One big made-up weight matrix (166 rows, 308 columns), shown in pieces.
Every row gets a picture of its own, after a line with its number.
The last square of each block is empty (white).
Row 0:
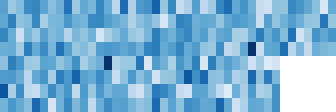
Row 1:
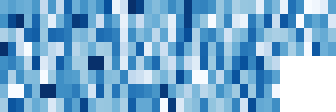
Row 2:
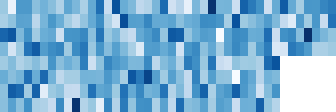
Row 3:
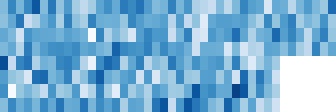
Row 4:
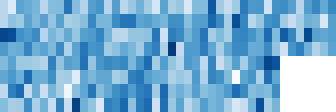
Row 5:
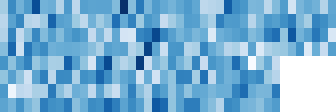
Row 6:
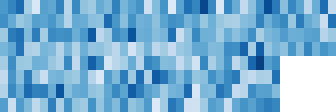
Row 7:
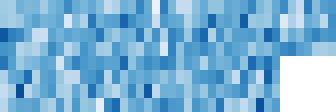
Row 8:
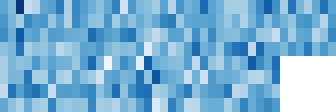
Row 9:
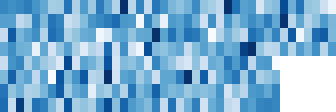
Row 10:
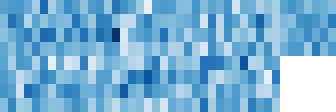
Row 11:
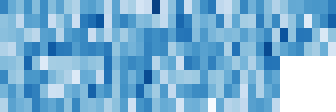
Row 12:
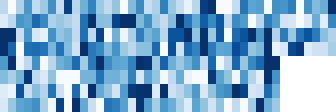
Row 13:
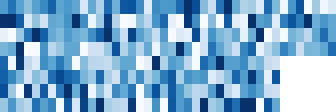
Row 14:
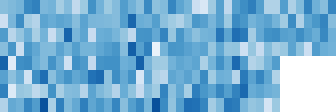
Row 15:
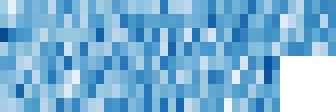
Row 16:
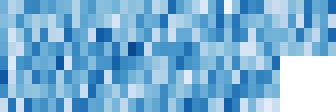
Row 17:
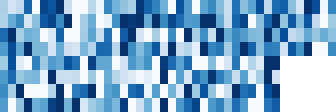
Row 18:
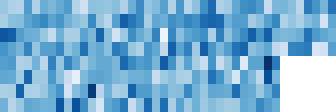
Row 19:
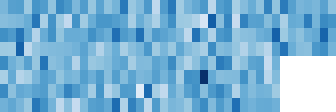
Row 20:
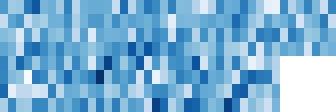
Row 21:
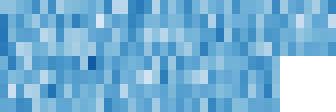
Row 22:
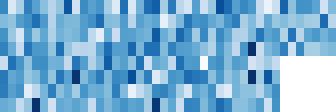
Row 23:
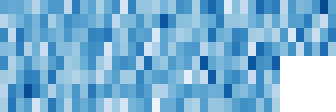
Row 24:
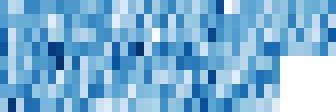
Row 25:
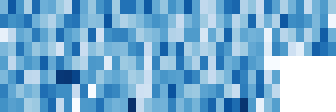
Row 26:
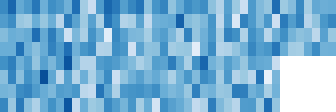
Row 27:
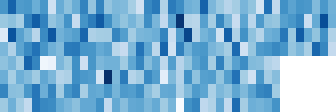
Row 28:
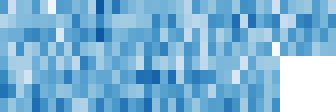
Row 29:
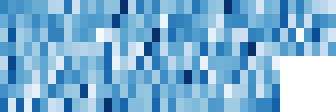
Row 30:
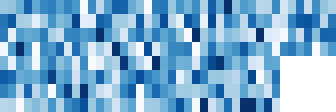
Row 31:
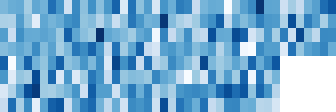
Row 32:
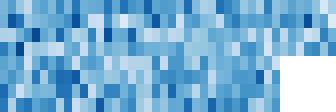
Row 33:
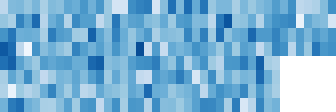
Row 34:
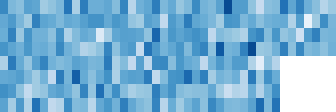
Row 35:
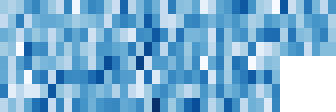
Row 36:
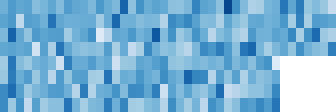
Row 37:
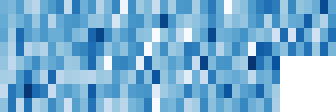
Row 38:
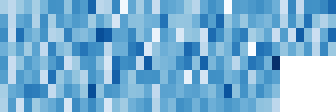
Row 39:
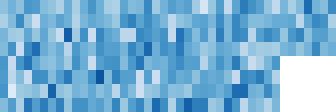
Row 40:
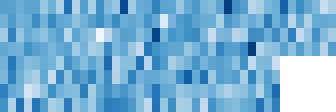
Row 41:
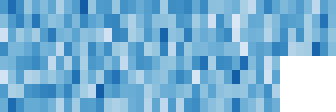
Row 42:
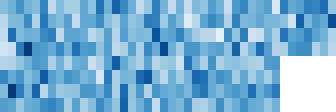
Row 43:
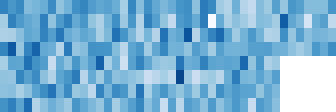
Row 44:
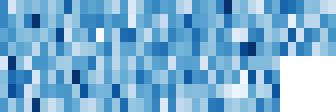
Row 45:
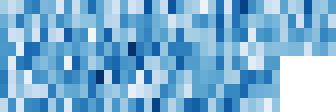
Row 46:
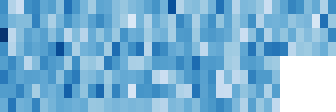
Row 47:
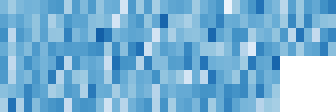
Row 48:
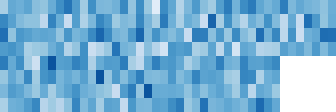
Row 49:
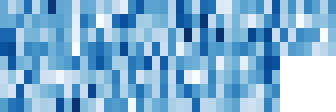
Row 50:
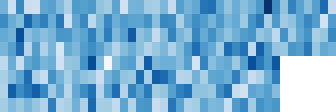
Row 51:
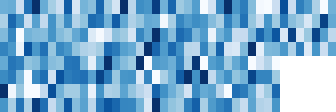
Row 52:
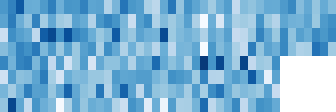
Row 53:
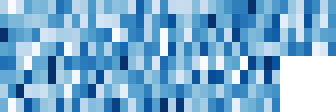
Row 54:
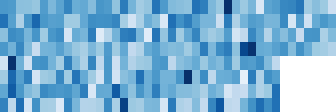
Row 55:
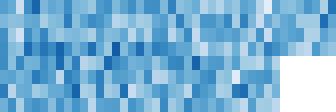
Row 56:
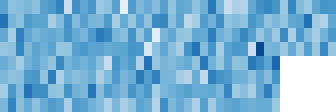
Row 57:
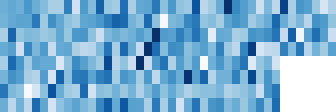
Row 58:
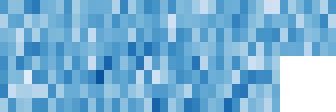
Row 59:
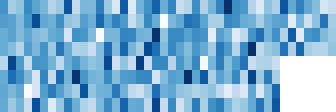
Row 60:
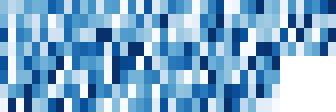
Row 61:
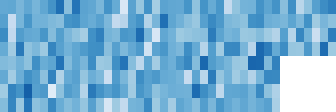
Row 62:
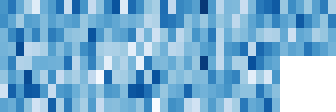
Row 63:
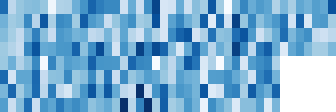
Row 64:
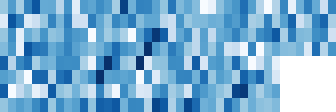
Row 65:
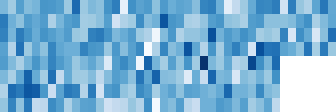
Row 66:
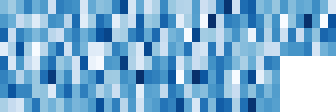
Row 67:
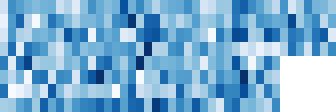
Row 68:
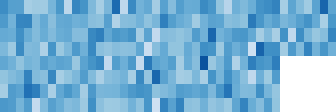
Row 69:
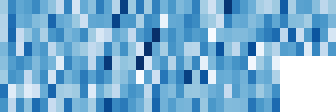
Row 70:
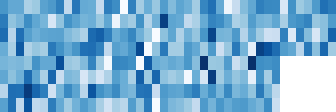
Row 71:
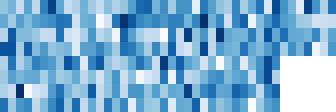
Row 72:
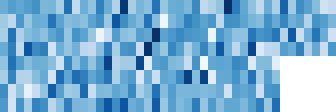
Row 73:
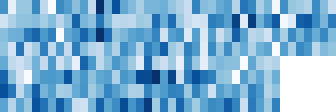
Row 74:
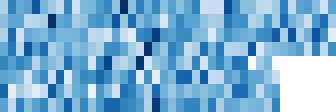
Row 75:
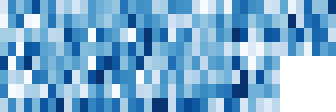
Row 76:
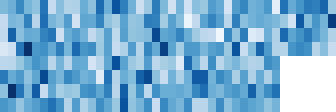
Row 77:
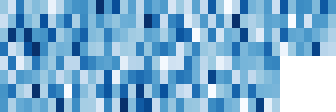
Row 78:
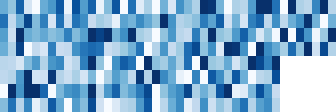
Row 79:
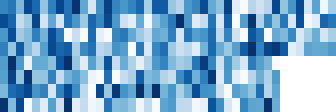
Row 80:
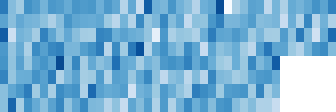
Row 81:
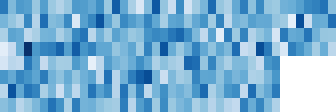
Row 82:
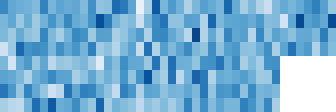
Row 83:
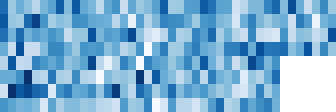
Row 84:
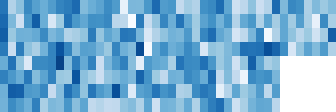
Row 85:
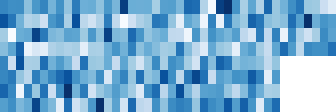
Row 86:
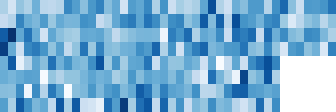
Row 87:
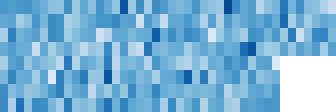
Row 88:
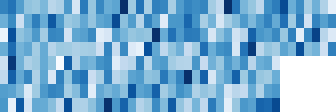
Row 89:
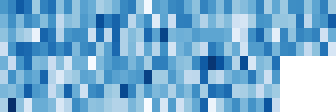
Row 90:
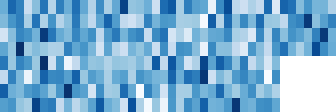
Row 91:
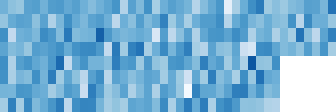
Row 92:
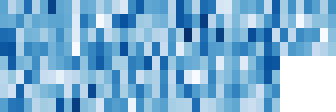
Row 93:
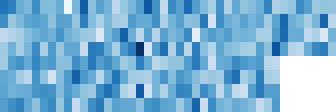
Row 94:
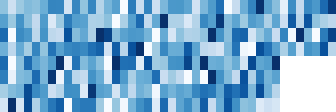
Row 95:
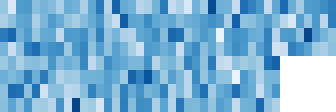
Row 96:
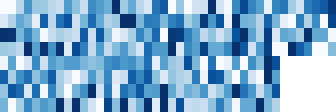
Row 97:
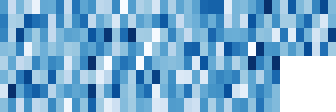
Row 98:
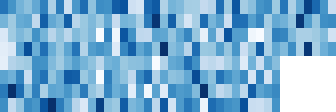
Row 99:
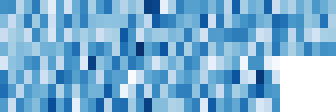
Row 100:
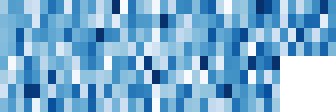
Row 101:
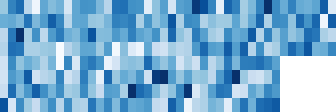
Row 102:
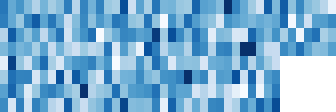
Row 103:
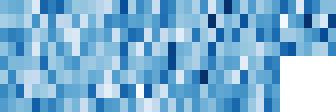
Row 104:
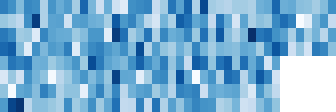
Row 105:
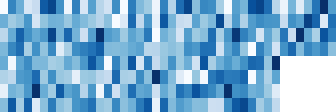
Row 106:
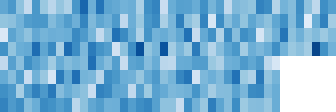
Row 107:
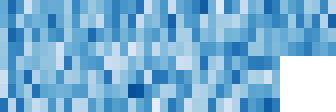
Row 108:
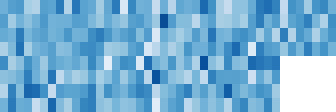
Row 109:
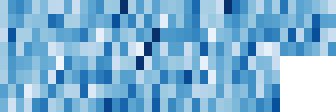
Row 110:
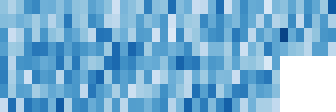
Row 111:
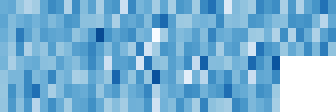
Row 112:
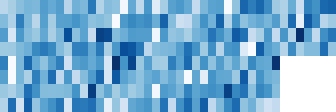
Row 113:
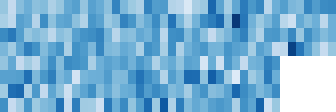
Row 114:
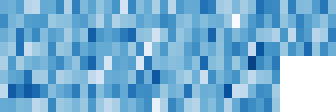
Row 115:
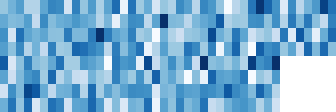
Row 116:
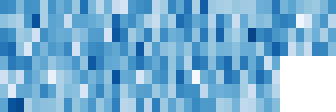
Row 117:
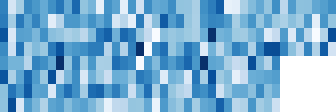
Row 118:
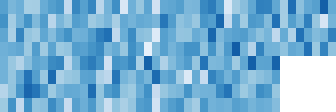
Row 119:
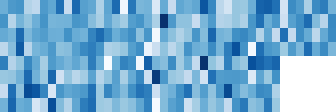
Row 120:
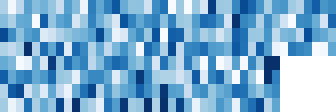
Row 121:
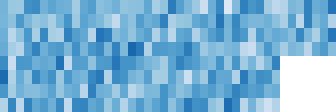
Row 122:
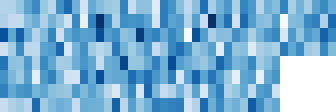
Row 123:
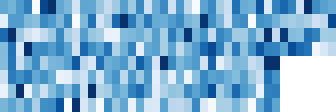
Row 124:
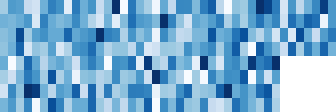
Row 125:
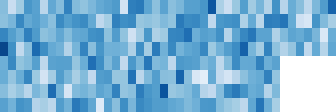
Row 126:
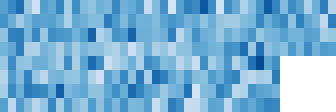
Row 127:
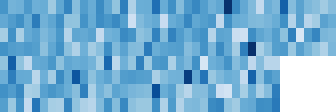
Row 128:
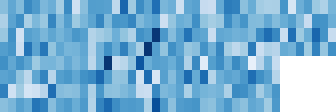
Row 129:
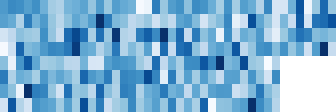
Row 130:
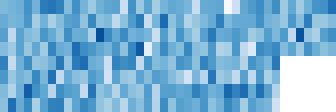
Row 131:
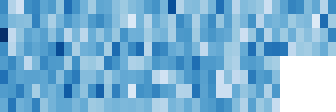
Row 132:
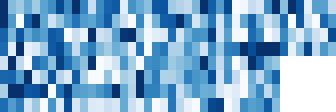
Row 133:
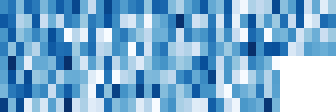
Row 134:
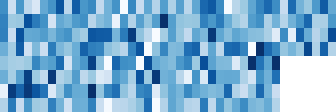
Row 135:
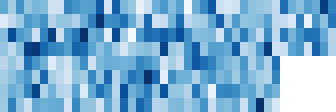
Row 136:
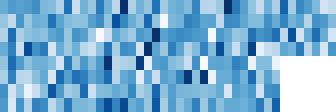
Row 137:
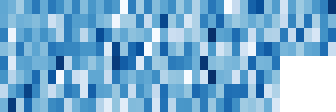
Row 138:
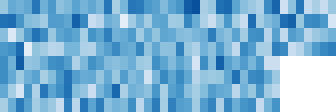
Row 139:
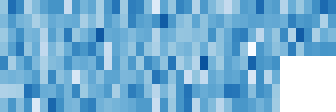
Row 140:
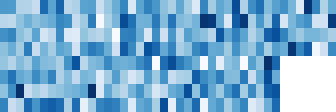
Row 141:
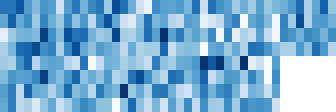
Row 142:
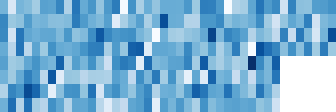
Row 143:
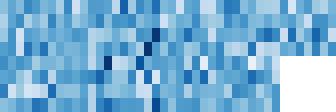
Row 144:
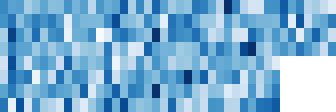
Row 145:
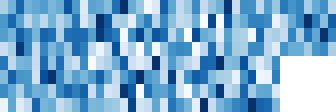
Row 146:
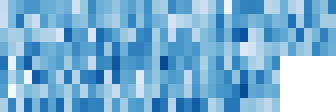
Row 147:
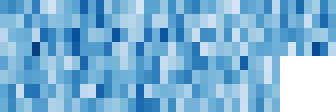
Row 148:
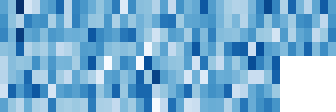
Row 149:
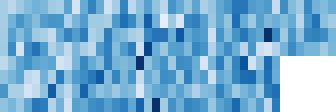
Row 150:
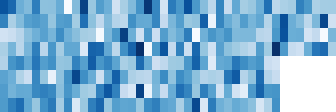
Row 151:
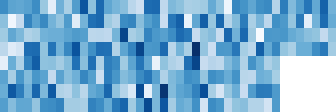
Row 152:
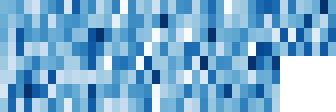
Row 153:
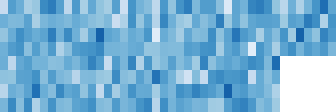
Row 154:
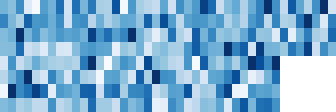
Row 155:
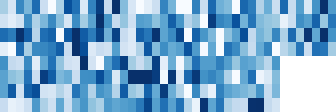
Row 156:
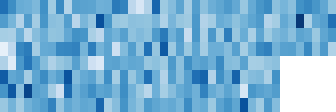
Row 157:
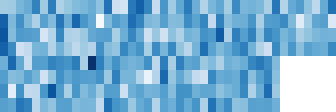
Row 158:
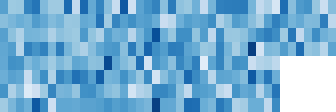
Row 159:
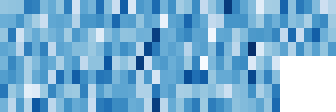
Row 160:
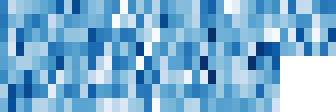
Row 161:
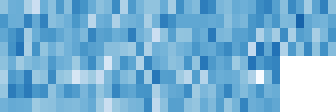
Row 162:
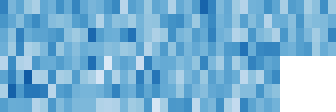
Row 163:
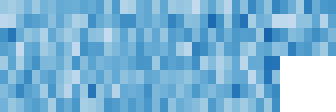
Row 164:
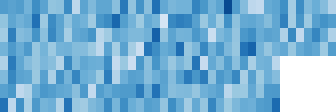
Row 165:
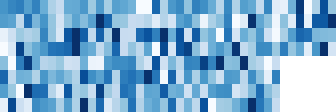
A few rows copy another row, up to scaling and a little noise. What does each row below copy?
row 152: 37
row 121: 16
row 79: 133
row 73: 28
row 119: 108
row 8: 148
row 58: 20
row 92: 49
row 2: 95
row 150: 93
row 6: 126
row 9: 87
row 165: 129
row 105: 153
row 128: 143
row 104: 116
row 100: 124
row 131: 46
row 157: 21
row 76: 42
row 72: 136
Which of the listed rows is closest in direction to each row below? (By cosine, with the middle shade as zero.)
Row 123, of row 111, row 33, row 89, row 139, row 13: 89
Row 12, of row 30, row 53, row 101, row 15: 15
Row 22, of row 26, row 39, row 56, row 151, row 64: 64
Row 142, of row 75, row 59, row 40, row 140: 140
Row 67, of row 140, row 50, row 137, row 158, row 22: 158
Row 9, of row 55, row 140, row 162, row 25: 25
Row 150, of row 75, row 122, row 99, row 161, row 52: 99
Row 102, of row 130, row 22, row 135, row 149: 22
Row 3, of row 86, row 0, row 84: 0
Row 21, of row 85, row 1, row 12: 1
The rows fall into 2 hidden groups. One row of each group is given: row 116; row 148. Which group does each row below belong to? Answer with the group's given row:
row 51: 148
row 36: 148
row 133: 148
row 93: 116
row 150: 116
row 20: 148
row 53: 116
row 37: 148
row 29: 148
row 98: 116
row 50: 148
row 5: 148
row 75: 148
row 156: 116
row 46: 148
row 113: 116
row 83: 148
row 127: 148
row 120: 116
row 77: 116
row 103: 116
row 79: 148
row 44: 148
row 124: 148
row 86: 116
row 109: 148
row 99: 116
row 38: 148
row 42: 116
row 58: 148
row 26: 148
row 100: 148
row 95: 116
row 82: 116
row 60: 148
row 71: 116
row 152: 148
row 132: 148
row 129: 116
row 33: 116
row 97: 148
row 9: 148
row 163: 116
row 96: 116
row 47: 148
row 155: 116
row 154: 148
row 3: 148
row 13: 116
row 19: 116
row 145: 116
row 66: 116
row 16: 148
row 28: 116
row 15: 116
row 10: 116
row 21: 116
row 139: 148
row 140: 116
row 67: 148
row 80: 148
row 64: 148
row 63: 116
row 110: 148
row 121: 148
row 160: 148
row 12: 116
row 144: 148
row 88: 148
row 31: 148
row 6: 148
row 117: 148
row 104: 116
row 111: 148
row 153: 148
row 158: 148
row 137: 148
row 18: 116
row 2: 116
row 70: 148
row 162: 148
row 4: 116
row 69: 148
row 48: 116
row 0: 148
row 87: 148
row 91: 148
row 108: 148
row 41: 116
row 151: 116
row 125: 116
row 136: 148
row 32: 116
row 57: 148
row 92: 116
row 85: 116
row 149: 148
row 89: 116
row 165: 116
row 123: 116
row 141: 116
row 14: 148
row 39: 148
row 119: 148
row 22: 148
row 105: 148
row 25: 116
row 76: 116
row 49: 116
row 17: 116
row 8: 148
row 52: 116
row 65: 148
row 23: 148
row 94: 148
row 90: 116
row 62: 148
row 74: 148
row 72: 148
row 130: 148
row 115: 148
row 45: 148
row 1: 116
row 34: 148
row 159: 148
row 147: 116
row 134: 148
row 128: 148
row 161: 148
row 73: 116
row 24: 148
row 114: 148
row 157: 116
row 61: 148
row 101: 148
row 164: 148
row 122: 116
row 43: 116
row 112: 148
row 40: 148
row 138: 116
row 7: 116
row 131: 148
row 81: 116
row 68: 148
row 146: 148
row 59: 148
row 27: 116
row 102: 148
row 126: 148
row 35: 148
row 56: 148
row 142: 148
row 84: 148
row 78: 148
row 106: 116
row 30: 116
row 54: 148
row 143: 148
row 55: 148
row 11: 116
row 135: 116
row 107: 148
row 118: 148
